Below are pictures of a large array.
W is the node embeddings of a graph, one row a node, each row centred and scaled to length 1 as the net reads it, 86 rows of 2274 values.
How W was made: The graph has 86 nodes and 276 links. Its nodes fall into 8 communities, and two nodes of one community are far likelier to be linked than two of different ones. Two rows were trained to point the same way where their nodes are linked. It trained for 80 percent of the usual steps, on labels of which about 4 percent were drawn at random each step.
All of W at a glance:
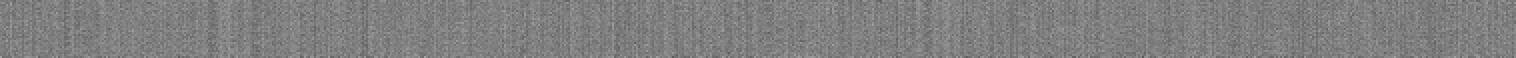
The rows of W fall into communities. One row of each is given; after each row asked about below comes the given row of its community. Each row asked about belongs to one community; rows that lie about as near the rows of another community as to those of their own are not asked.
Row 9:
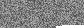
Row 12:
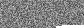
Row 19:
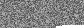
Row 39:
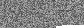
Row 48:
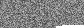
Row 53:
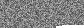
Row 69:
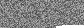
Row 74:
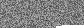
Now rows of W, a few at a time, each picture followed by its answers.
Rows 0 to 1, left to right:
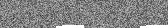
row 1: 19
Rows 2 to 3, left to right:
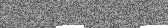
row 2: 48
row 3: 19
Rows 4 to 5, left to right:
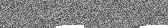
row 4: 74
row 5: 19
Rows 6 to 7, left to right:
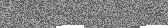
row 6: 53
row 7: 69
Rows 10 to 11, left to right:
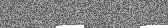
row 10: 19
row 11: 48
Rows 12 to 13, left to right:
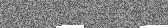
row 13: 48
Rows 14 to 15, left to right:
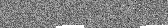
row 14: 48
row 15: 74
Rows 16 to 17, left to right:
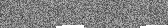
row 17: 53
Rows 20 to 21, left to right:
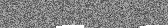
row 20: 19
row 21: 69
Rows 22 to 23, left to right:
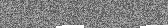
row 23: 39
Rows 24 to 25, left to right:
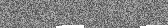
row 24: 53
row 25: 69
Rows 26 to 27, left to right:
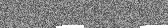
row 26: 53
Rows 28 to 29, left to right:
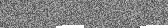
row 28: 48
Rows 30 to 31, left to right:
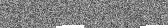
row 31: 9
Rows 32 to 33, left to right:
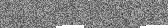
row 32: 69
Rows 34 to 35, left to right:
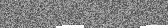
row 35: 53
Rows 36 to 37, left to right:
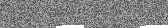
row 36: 53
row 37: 74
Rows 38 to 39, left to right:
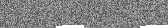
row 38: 48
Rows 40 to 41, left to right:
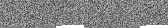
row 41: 48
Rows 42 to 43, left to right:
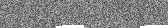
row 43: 9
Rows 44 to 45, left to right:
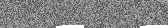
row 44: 19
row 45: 12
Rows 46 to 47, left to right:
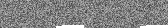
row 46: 12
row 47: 69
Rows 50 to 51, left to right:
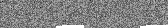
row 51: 39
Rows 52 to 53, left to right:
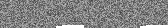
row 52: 53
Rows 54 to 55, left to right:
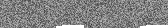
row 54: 74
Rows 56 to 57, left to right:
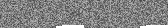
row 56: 9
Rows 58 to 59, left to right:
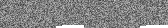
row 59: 19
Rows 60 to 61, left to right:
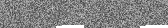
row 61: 12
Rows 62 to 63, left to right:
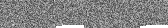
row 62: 48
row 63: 19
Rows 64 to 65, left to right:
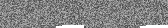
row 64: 12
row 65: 12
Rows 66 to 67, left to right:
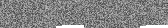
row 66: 48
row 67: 19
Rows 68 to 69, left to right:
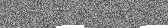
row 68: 9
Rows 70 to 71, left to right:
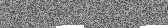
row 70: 53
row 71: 48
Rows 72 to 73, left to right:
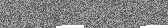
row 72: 9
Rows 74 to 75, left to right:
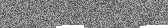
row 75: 19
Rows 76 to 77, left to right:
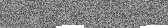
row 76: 9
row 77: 53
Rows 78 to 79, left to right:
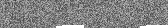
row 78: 69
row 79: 69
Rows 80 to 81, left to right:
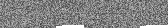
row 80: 12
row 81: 48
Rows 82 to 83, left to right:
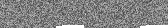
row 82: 53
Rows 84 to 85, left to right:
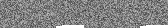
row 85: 53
